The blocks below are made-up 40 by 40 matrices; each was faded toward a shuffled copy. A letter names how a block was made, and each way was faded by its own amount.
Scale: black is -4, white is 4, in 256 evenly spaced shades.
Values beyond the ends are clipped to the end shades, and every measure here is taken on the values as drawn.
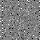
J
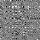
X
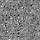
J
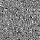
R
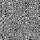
X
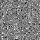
R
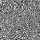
R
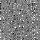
J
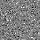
R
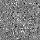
R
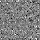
R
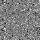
R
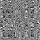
X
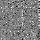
J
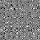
X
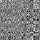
X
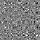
X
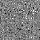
R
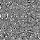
R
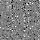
J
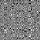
X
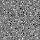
R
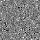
R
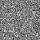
R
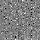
J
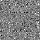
R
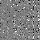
J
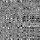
X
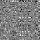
X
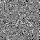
R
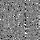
J
